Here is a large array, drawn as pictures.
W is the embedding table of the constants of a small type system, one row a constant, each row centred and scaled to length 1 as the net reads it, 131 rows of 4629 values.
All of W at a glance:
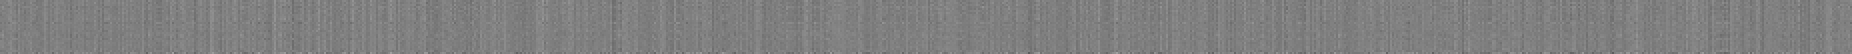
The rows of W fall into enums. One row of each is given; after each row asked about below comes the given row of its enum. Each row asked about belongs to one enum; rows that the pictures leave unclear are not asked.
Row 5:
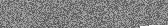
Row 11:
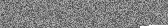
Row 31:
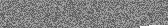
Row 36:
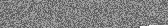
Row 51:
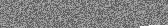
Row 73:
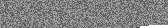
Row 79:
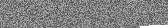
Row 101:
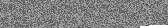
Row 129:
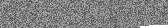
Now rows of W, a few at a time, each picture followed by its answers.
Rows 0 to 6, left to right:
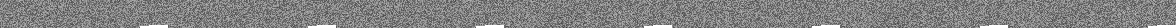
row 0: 79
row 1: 51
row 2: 79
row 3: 5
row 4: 73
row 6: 5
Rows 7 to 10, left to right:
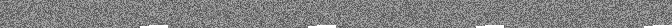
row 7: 36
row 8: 11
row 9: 31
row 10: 51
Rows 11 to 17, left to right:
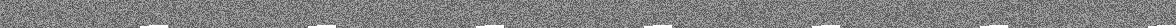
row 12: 73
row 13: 51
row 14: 79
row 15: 31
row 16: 31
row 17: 101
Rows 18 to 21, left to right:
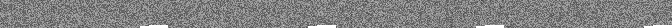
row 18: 101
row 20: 129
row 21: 31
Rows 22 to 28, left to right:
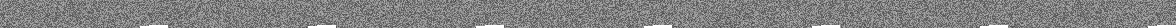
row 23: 36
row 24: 79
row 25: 51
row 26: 5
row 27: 73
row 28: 31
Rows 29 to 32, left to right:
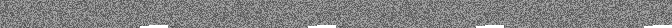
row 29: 73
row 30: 31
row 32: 51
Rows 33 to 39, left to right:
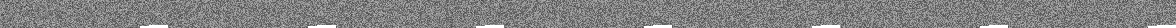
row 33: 11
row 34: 36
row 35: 129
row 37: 51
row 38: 73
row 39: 79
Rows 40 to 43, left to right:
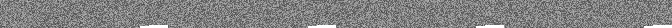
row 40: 5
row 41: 51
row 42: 36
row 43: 73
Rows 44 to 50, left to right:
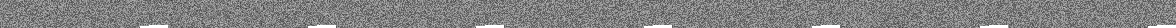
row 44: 79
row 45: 11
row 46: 79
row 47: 51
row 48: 51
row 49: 5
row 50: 73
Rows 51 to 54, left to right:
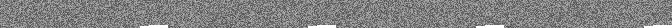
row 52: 5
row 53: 36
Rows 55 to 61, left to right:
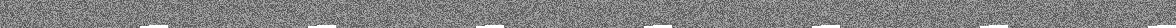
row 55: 73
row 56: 101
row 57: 101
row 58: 36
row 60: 79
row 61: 31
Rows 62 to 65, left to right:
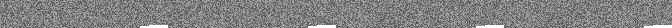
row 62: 73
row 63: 36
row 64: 5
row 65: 5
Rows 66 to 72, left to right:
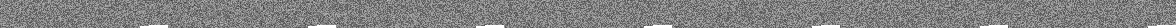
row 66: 51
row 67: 11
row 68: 101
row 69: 73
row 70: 31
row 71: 51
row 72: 79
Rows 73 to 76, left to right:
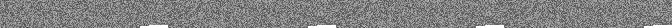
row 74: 36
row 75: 36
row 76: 36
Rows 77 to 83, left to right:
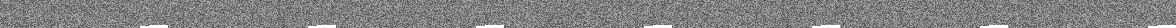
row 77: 101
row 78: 129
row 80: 5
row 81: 129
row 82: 73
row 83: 101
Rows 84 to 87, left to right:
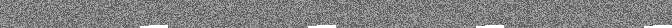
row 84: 51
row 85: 79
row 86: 101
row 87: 101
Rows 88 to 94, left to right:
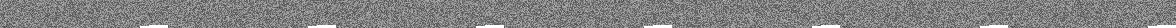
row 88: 31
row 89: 51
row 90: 36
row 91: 79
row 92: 101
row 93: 31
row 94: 31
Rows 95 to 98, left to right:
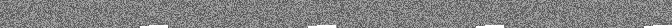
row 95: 36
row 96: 79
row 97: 73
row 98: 36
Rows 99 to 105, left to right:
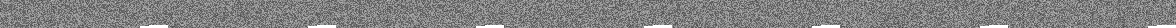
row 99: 101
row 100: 31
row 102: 51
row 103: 73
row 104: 5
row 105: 129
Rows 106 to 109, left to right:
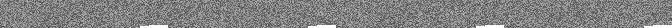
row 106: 5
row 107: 36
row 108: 5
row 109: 31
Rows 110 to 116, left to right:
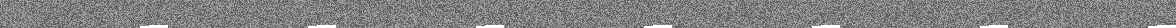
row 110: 5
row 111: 79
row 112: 101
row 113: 73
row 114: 31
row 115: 31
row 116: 36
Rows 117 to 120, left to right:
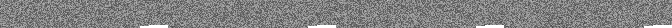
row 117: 51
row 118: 31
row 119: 101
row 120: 5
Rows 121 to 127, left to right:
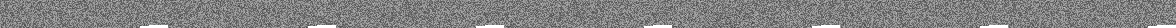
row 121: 73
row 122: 36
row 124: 31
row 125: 5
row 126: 73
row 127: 73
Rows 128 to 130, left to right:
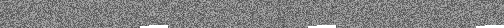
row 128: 36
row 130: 51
